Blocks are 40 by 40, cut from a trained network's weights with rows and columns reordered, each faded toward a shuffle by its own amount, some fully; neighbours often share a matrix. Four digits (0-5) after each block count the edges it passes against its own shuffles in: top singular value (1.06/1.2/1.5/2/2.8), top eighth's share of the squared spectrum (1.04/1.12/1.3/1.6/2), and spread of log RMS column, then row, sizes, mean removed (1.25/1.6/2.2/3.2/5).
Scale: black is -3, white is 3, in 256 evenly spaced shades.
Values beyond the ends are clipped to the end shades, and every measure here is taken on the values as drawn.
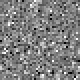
0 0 0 0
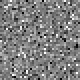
0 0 0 0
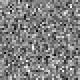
1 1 0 0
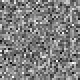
0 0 0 0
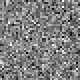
1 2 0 0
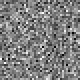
0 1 0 0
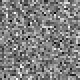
0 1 0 0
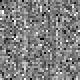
1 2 1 0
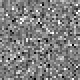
0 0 0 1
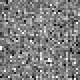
2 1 0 0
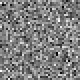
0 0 0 0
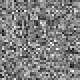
3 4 1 1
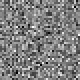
3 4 2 1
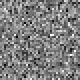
2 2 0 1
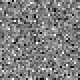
0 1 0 0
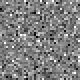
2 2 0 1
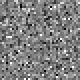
1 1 1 0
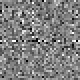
2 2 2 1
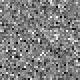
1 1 0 1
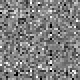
2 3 2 1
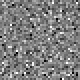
1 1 1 0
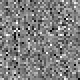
2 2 2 0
